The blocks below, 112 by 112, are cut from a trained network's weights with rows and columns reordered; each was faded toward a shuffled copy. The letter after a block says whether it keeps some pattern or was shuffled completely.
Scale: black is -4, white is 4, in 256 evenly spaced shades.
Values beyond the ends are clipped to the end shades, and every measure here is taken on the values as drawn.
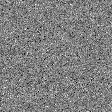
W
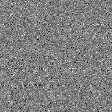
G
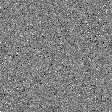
W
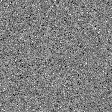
W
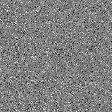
G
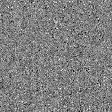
G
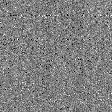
G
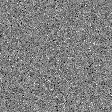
W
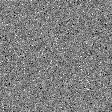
W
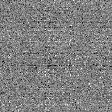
G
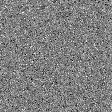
W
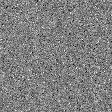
W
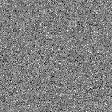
G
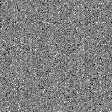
G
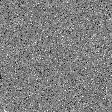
W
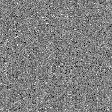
G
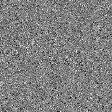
G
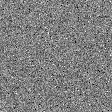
W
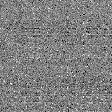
G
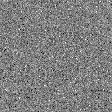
G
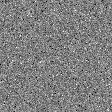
W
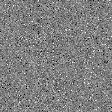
G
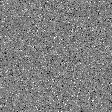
W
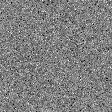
W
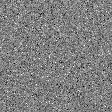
W
